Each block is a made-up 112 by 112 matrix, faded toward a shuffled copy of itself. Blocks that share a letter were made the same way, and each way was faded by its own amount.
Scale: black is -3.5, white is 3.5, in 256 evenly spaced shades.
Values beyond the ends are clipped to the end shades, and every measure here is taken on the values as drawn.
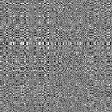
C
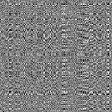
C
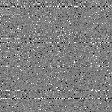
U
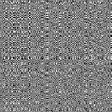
C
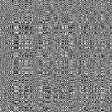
C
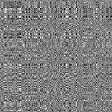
C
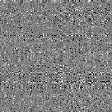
U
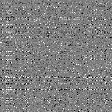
U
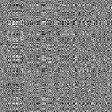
C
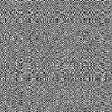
C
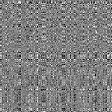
C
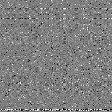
U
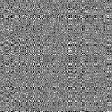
C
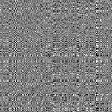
C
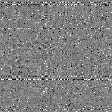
U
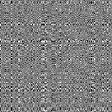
C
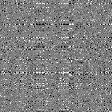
U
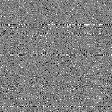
U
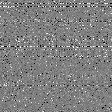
U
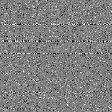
U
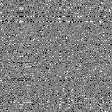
U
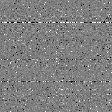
U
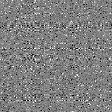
U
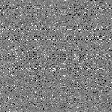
U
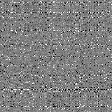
U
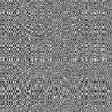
C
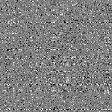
U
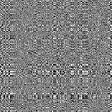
C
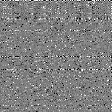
U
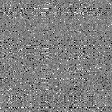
U
